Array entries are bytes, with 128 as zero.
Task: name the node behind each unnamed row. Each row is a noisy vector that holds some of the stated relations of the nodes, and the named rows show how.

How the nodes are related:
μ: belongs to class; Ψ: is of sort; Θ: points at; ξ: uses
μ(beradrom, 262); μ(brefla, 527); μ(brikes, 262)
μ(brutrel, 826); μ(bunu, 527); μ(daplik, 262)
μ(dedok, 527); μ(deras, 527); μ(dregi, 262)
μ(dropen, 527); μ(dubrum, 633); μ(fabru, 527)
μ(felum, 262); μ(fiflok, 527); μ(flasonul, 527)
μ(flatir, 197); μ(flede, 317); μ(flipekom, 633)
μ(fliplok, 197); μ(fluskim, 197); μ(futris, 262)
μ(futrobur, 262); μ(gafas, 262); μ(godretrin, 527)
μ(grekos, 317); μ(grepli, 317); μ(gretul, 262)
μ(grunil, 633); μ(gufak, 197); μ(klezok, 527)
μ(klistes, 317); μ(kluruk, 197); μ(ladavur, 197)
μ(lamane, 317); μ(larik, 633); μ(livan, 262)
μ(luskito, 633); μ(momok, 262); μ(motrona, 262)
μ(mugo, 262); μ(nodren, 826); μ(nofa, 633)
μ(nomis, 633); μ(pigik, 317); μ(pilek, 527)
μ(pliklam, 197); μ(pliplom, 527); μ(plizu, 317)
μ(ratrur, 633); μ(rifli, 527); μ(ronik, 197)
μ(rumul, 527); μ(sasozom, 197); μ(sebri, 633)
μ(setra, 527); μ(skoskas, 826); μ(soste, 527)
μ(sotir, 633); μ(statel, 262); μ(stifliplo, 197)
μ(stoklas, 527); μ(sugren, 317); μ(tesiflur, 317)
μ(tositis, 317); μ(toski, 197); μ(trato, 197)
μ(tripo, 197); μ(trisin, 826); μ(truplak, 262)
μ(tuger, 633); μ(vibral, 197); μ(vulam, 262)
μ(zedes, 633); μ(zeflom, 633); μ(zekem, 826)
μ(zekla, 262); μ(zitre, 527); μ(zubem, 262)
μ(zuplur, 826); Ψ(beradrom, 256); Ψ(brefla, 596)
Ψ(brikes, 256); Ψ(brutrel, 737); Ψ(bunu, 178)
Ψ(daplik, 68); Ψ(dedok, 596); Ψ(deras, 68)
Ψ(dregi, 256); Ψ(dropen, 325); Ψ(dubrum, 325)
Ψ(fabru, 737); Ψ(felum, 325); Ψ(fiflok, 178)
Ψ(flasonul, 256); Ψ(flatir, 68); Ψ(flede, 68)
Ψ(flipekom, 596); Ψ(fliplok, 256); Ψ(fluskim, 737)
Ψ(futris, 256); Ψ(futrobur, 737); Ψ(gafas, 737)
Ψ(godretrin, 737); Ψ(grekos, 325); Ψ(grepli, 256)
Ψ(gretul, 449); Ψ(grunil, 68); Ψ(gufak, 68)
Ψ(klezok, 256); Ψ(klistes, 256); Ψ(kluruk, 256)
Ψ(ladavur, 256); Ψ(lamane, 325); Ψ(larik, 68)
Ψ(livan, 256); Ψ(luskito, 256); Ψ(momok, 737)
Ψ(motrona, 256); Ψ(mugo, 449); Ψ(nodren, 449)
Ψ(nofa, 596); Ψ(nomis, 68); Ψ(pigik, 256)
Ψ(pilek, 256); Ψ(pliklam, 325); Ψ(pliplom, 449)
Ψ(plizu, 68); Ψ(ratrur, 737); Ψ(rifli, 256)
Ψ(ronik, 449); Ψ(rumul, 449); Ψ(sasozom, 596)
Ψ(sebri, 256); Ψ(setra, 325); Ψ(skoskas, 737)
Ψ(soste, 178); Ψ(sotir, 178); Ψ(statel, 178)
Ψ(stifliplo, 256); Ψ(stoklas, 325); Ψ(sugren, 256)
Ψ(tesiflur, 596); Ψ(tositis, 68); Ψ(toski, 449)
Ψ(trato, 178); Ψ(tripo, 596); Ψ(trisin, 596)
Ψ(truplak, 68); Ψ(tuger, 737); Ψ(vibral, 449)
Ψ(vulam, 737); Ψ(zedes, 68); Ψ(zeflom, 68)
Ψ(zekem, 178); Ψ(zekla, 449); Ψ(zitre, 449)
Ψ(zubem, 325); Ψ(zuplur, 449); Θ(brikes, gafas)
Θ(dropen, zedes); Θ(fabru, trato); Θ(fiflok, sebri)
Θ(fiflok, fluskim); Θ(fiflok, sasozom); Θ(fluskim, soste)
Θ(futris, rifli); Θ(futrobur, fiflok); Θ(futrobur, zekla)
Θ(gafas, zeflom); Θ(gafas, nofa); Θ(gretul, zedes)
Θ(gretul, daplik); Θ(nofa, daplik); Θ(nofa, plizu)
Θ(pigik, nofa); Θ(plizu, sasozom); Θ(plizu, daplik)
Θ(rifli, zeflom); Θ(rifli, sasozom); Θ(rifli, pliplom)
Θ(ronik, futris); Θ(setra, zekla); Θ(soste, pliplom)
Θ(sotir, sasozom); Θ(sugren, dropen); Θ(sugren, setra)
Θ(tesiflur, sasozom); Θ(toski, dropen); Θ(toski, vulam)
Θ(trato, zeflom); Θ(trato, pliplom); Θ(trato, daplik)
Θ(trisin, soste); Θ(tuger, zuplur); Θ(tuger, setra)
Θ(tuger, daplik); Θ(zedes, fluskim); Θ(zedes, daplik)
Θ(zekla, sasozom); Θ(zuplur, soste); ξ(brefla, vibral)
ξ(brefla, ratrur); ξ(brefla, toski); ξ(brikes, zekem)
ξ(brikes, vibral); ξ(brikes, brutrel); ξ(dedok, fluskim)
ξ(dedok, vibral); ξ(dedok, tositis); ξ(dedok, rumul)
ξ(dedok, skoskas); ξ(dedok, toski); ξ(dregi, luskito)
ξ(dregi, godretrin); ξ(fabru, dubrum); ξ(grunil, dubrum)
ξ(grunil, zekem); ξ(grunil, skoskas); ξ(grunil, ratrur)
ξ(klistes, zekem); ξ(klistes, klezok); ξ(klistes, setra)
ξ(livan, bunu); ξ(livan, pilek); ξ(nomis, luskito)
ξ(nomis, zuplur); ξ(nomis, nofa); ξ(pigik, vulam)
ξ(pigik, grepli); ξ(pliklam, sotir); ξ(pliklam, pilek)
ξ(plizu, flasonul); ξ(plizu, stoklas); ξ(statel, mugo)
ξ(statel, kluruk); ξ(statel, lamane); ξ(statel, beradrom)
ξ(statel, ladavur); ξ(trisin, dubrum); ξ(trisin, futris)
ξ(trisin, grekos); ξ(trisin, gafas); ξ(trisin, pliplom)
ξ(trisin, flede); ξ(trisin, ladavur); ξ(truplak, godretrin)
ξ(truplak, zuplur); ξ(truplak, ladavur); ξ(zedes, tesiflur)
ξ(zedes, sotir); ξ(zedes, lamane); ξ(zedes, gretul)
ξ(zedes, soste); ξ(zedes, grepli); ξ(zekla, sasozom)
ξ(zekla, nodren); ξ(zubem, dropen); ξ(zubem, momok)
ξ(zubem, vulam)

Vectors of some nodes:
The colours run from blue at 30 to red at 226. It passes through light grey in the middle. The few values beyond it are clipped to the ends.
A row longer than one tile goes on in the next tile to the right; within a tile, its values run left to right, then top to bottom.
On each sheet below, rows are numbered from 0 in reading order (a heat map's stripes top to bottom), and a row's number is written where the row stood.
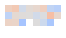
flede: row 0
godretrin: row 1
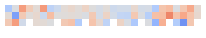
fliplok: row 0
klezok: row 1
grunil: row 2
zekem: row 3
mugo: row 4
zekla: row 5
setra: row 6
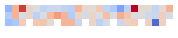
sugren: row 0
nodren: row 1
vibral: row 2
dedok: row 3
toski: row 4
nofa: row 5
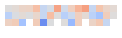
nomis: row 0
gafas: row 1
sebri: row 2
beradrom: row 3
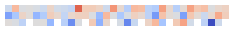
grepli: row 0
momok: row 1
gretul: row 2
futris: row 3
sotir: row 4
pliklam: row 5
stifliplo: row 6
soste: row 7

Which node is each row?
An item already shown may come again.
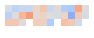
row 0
nodren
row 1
tositis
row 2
tripo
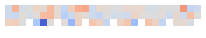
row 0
klistes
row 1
fiflok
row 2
sebri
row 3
dubrum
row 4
truplak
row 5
ratrur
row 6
klezok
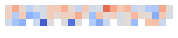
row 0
stoklas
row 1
tesiflur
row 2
fabru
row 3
zedes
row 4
deras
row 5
tripo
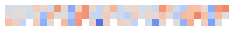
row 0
ratrur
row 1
futris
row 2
sasozom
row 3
nofa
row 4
felum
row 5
zuplur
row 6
zekla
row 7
trato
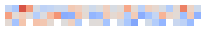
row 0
fluskim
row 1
nodren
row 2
livan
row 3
zubem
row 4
stoklas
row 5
bunu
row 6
flasonul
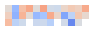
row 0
ronik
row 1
pilek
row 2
pigik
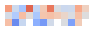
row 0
zeflom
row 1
dropen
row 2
trisin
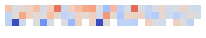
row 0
soste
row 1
daplik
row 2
sebri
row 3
pliplom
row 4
vulam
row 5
flipekom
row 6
grekos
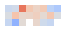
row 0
futrobur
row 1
rumul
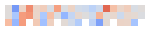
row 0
sasozom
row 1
brikes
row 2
lamane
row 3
tuger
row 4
flede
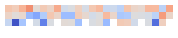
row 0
plizu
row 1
pigik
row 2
zubem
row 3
deras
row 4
luskito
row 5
rifli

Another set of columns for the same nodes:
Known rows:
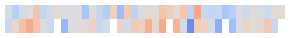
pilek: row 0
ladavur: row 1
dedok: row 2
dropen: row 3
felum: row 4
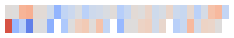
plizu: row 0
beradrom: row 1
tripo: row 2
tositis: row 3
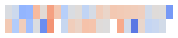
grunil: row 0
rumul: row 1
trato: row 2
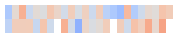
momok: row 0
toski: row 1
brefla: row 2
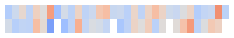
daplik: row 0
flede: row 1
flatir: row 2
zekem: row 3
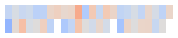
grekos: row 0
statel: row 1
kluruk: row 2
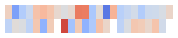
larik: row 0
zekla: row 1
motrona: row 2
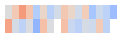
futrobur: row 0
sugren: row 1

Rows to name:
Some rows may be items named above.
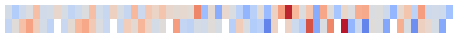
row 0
pilek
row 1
pilek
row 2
bunu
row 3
setra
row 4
dubrum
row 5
soste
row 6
plizu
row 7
dropen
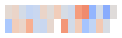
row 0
pliplom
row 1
tesiflur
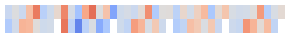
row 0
pliklam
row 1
zedes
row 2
livan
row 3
zubem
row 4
livan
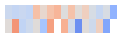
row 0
ratrur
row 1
gretul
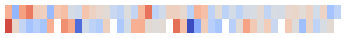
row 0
sotir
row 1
tuger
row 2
pliklam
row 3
nofa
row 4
grepli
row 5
ronik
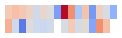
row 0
trato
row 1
zuplur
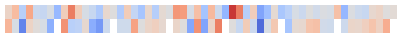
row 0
dropen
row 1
fabru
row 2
klistes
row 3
fluskim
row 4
trisin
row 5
stoklas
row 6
vibral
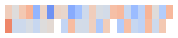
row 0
rifli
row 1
sebri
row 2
luskito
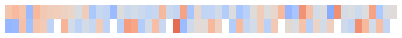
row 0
truplak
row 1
sugren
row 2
nodren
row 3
brikes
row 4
flipekom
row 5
sasozom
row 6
livan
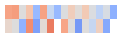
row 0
fluskim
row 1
gretul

